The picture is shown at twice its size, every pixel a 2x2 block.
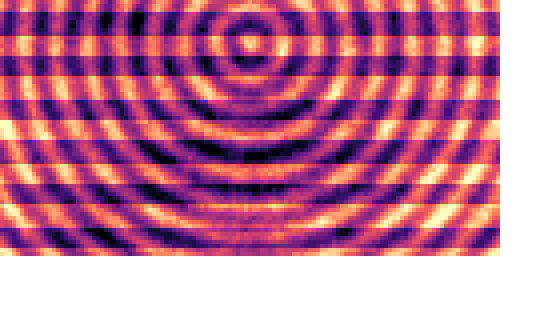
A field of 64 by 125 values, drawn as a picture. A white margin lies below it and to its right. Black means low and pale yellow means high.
On average the colour sits 50% of the way up the scale. Rings spread out from the top middle. Stripes running across repeat 6 times from top to bottom. There is no overall slope.
